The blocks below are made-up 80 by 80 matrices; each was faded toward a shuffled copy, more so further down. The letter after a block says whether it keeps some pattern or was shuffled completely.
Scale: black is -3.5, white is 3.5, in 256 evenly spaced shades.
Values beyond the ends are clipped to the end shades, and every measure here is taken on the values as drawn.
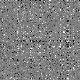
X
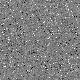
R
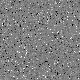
R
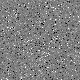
R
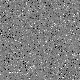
R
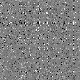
X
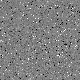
R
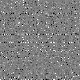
X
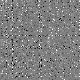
X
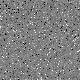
R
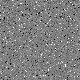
R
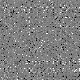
X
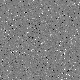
R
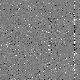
X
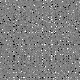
X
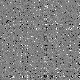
X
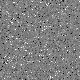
R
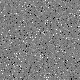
R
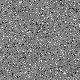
R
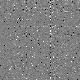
X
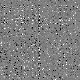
X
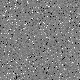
R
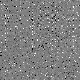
X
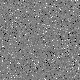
R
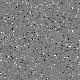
R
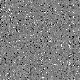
X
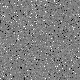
R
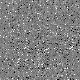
X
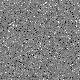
R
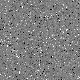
R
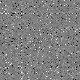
X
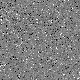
R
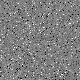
R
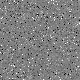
R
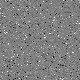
R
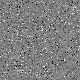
R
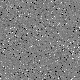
R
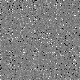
X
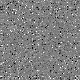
X
